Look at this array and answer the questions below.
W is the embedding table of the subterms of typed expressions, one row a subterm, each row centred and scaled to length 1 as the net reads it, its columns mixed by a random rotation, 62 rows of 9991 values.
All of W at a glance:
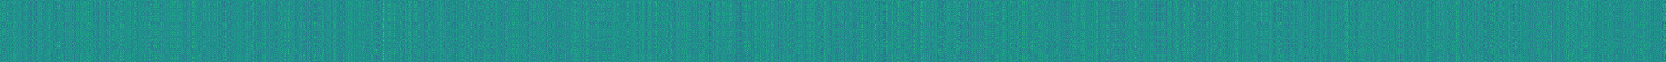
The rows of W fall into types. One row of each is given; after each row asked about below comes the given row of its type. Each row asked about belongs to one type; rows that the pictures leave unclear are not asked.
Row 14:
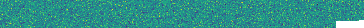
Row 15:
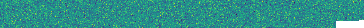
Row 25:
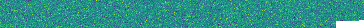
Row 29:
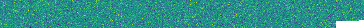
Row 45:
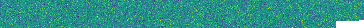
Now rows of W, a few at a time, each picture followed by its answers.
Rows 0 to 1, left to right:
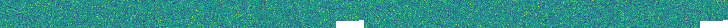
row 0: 45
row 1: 15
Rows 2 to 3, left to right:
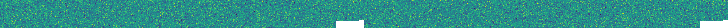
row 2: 15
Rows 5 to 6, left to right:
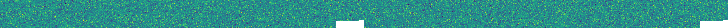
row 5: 14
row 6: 45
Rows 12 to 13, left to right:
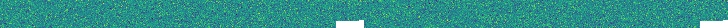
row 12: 14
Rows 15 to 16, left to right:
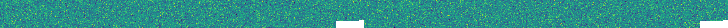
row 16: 29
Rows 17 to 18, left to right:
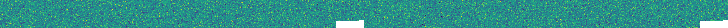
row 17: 14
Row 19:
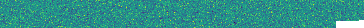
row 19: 14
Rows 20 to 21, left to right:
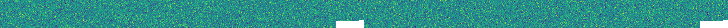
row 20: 14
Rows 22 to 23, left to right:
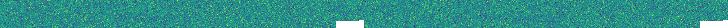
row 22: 45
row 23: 15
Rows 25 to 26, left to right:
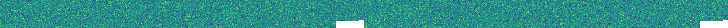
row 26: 15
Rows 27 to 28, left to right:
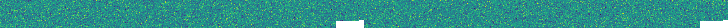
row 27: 25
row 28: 14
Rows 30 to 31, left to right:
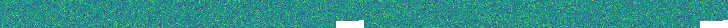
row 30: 15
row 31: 14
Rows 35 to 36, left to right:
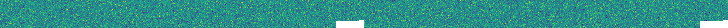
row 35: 14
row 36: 25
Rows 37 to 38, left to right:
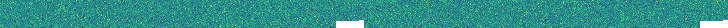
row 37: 25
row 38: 15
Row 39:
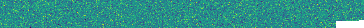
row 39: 29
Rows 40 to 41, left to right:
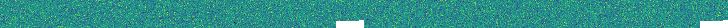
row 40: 14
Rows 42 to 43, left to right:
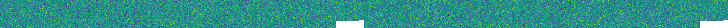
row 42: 45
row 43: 15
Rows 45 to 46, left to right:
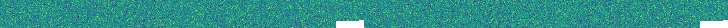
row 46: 45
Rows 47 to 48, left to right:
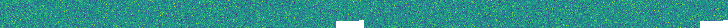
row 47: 15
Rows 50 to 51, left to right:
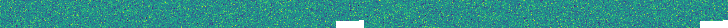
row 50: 25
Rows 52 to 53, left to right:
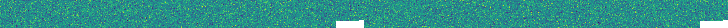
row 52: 25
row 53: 14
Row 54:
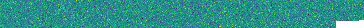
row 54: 25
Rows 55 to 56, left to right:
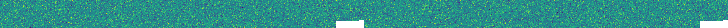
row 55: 29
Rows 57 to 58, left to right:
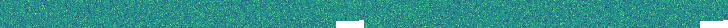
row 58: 15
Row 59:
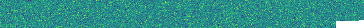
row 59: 25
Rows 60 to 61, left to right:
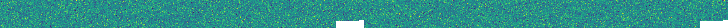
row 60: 15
